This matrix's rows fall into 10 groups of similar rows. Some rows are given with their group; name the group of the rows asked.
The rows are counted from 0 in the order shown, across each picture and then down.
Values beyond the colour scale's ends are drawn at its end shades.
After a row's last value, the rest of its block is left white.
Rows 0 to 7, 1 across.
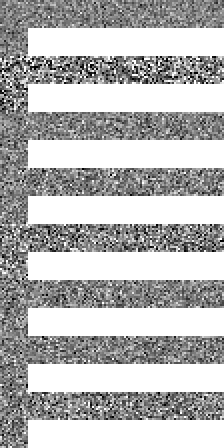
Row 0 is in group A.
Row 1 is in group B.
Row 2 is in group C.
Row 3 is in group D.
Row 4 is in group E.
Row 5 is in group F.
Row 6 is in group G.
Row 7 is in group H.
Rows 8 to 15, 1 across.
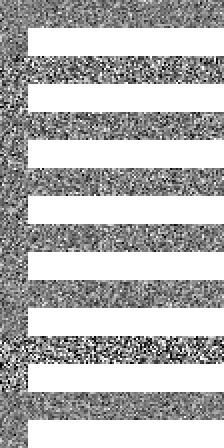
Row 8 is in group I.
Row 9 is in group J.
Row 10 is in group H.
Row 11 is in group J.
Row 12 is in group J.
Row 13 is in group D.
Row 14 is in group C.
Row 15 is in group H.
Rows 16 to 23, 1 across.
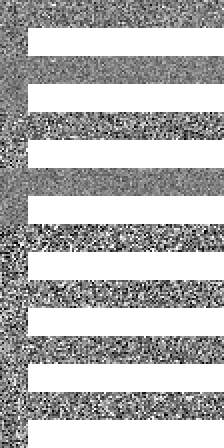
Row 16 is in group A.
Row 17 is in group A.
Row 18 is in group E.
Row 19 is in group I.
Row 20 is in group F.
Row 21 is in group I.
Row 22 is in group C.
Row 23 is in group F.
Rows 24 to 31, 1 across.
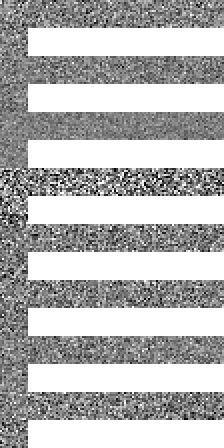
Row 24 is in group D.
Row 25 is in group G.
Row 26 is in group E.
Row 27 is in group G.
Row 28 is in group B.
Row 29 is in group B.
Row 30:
D
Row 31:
E
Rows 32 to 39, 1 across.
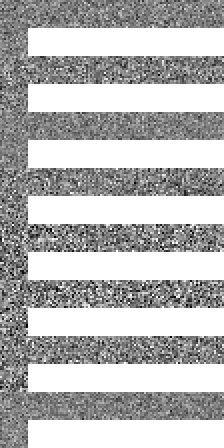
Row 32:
F
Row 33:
C
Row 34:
D
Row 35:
E
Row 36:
B
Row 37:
I
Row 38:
J
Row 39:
C
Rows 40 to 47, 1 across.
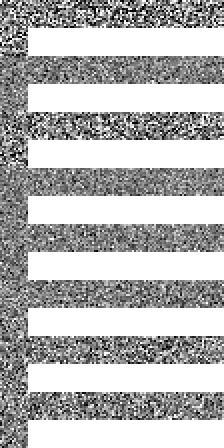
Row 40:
I
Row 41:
F
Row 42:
H
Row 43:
A
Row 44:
B
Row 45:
C
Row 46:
H
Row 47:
D
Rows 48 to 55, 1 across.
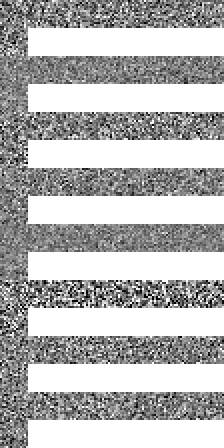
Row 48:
H
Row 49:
E
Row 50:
J
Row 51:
D
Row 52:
J
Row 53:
C
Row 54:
I
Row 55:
G
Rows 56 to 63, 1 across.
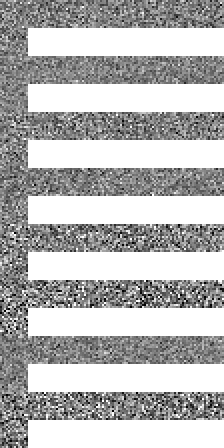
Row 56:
E
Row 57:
E
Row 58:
I
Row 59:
F
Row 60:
I
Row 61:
C
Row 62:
H
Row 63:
G
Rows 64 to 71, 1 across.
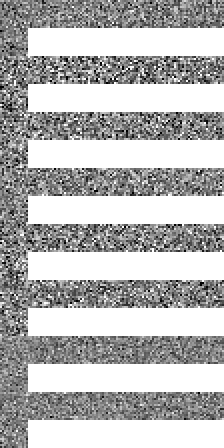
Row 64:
G
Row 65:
G
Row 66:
J
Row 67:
D
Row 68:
F
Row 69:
J
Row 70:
I
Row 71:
E
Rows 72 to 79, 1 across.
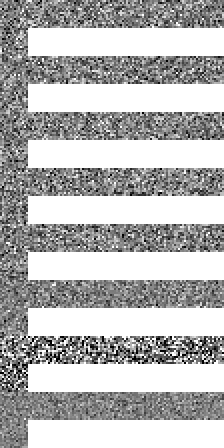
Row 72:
F
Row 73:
H
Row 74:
F
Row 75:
D
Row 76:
G
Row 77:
A
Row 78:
B
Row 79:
I
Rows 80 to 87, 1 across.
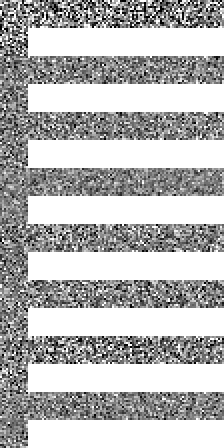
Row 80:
I
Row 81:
A
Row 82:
A
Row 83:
D
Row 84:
B
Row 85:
C
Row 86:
I
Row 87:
A
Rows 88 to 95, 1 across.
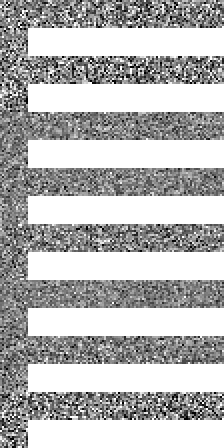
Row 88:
C
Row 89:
I
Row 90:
H
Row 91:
F
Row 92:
H
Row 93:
G
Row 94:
F
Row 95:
E
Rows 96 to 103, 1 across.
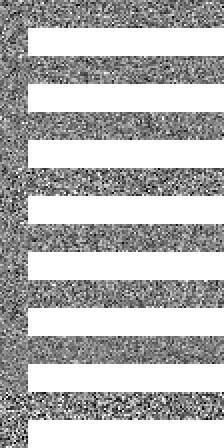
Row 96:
H
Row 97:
H
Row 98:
C
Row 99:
H
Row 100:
J
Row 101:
A
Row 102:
E
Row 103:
C
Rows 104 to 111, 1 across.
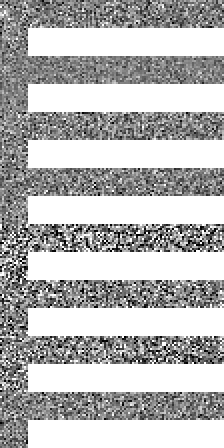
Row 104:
C
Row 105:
C
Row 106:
D
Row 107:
F
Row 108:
I
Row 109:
B
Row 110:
E
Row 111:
G
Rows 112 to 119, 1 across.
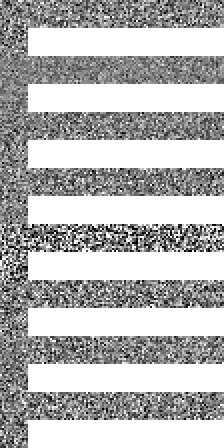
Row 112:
H
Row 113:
J
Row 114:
F
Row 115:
I
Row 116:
I
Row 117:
F
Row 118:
A
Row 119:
B
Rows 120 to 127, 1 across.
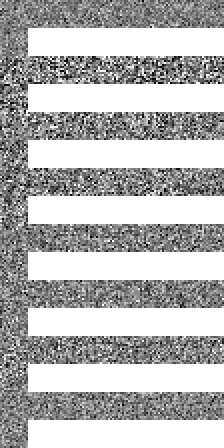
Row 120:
F
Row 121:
G
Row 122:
B
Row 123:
F
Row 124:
H
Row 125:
C
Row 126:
I
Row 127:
I
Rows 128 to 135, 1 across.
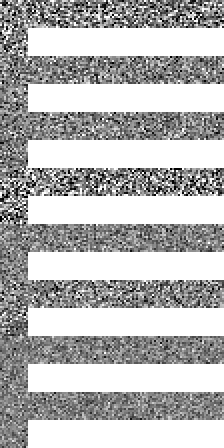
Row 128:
H
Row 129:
J
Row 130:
G
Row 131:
J
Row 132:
C
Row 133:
I
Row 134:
H
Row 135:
D
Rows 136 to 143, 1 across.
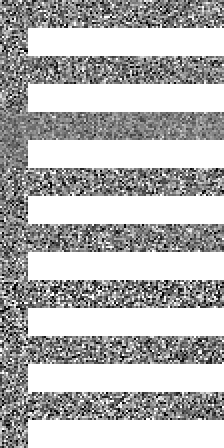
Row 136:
H
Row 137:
I
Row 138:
A
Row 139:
A
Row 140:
F
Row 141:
G
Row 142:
C
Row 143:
F
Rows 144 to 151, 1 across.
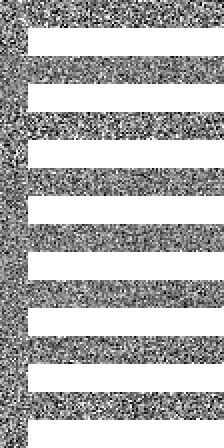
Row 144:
H
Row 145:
J
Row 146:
F
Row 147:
A
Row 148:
I
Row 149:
E
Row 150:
E
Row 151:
I
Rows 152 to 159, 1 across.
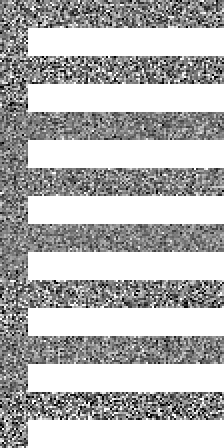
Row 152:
J
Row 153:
G
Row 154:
G
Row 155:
A
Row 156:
J
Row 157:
E
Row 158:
G
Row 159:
H
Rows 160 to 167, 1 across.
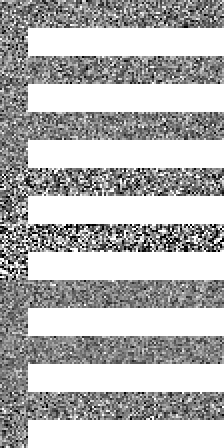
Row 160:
E
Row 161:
D
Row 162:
E
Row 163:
F
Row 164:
E
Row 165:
A
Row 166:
D
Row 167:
F
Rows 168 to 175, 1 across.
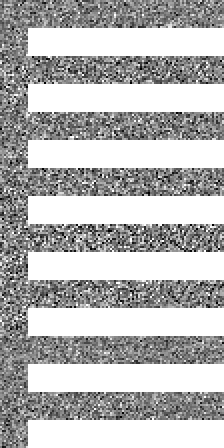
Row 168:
D
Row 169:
C
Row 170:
J
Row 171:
G
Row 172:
I
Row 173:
I
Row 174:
H
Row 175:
F
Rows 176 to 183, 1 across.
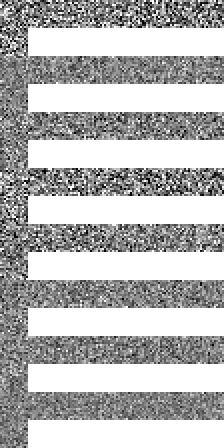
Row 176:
C
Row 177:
A
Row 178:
C
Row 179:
C
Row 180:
A
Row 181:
J
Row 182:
I
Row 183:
J
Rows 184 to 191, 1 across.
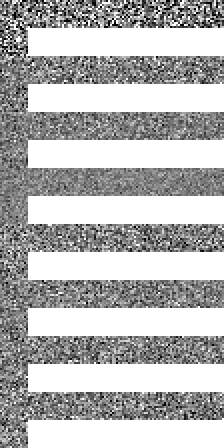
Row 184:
G
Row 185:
B
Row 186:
G
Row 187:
F
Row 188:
C
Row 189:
G
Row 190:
J
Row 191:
E
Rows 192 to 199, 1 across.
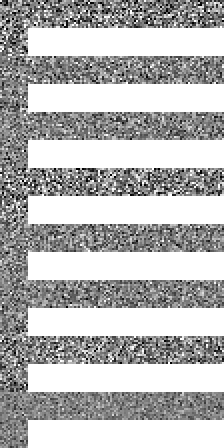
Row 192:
H
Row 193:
J
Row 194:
C
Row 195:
D
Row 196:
I
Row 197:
J
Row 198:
G
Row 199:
G
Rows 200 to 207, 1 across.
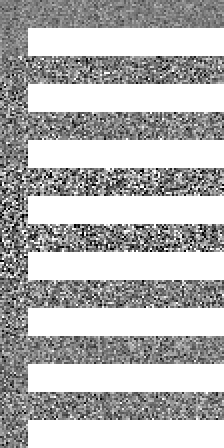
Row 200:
F
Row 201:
H
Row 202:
A
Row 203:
B
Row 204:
B
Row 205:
F
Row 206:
B
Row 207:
A
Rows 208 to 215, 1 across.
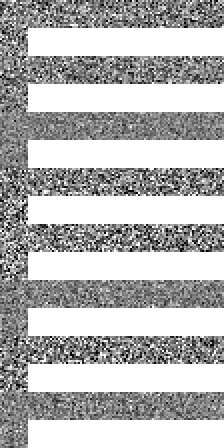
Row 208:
E
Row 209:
D
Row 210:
I
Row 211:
J
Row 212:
C
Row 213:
F
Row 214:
J
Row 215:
I
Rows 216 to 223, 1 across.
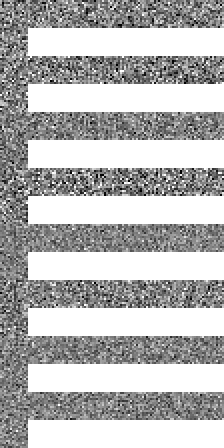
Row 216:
D
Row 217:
E
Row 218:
B
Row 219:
A
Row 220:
A
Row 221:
A
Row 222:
J
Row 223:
I
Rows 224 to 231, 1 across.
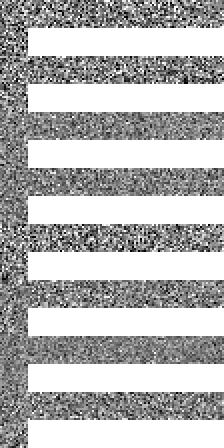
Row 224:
B
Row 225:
E
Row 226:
A
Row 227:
A
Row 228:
D
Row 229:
H
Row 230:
F
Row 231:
J
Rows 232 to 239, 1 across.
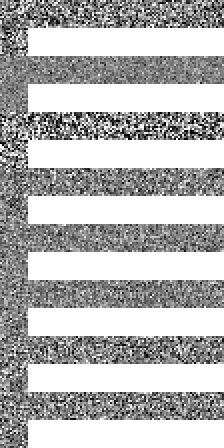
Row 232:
F
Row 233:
A
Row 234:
E
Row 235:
A
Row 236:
E
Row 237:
I
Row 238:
I
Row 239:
I
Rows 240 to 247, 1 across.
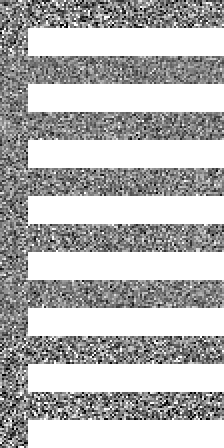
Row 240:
H
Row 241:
I
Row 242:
C
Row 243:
A
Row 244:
A
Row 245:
D
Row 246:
F
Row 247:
H
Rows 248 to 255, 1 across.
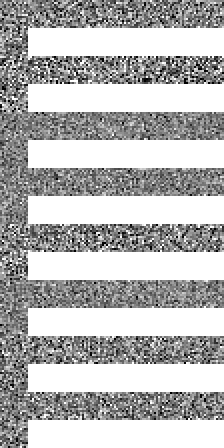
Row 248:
I
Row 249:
E
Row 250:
G
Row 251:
I
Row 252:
I
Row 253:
A
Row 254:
B
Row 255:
J
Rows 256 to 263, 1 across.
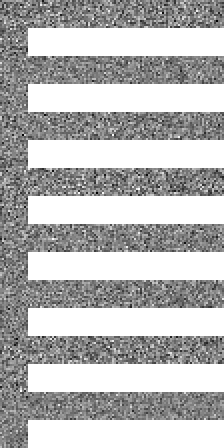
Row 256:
G
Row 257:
C
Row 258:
G
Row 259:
C
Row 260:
B
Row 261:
C
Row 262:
J
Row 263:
I
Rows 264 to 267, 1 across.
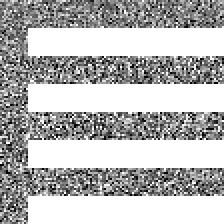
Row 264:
E
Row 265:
I
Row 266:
A
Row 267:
H
